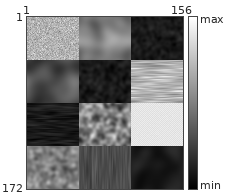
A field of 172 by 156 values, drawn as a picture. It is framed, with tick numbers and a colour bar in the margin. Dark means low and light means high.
The table splits into 4 rows of 3 panels. Panel 1,1: high, fine-grained. Panel 1,2: middling, smooth. Panel 1,3: very low, blotchy, faint in contrast. Panel 2,1: low, smooth. Panel 2,2: very low, blotchy, faint in contrast. Panel 2,3: high, streaked across. Panel 3,1: very low, streaked across, faint in contrast. Panel 3,2: middling, blotchy, strong in contrast. Panel 3,3: very high, checkered, faint in contrast. Panel 4,1: middling, blotchy. Panel 4,2: low, streaked downward, faint in contrast. Panel 4,3: very low, smooth, faint in contrast.
